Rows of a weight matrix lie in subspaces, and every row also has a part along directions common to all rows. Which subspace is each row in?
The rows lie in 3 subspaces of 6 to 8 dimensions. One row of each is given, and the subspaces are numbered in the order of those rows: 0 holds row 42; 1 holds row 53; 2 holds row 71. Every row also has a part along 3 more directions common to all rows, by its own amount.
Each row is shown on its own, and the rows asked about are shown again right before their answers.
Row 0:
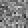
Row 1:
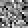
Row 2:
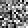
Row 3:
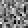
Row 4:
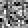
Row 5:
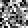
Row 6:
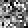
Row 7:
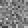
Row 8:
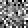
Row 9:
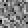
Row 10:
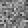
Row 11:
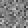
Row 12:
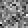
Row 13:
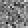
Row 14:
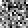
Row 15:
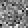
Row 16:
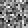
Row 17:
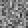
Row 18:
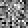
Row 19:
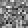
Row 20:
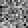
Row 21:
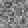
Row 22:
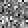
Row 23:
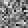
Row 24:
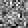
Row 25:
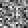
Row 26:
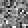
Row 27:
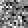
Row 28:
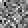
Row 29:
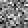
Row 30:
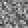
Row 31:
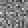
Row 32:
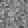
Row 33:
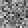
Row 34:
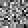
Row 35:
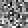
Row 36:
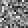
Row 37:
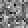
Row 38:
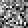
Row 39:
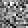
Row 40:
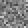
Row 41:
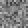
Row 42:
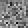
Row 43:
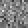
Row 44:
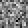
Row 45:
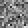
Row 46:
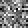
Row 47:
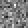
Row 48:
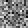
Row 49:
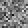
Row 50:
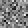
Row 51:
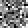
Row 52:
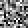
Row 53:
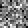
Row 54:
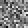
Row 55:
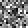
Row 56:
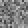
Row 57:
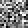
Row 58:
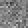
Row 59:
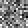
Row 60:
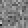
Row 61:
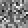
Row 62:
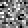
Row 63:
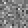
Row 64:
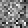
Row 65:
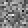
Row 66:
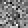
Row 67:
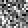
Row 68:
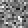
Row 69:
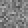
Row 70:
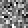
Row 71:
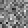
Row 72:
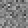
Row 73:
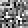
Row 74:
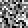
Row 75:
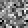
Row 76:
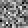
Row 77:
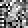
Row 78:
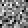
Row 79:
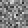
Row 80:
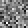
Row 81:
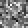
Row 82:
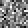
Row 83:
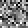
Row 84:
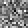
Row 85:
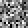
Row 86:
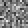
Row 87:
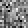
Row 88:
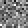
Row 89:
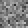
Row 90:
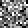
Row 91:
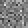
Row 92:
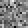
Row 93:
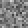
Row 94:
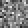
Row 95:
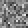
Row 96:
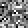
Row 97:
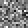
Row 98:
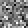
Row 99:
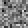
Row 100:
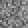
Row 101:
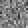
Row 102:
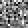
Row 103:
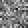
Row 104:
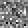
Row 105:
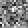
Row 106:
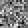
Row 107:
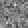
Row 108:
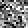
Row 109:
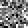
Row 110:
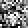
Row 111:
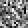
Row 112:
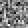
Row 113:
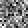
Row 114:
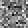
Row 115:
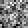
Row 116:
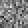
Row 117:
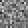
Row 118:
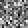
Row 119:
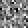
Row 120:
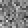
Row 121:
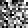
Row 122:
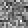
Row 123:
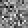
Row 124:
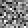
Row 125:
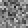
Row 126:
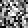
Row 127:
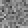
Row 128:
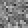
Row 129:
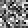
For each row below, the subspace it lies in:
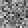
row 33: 1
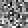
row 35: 2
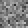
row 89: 0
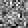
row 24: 2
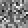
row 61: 1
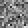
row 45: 0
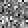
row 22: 2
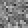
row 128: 0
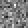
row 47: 0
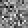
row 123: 0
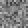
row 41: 2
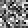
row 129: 2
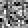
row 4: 2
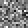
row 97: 1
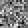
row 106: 2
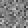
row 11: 2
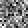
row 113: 0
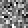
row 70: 0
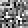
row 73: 0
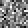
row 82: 1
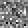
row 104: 0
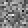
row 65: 1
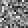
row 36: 1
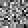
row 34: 1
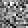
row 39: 0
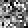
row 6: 0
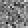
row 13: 0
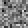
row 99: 1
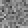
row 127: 1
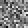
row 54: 1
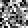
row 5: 1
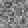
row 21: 2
